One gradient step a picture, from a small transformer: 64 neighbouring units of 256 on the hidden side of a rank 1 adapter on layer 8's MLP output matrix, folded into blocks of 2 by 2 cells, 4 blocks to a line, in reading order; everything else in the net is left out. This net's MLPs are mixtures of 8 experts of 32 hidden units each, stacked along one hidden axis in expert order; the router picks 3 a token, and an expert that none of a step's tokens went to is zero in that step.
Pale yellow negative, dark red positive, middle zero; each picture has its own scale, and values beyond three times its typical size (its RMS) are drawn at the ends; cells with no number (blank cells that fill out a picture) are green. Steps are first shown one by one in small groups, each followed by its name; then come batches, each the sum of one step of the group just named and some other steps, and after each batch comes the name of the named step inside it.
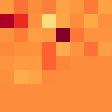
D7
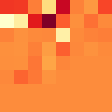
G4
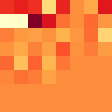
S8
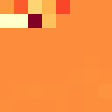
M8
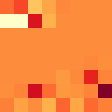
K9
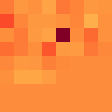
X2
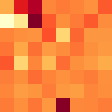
D7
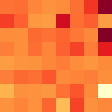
D7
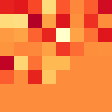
S8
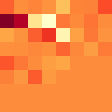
X2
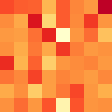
S8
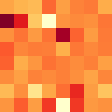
X2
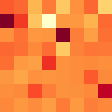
K9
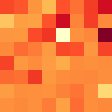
G4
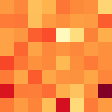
G4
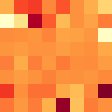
D7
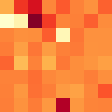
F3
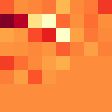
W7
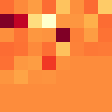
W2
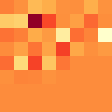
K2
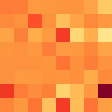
K2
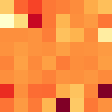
F3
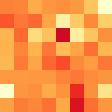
K2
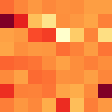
W7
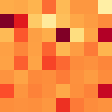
W2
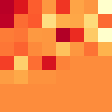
W2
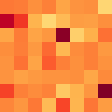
W2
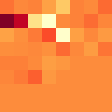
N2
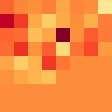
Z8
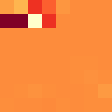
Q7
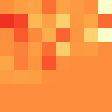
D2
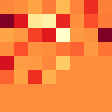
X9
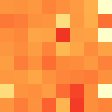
D2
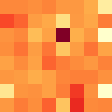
Z8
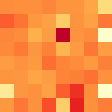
Z8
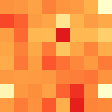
D2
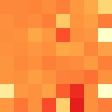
Q7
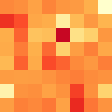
D2
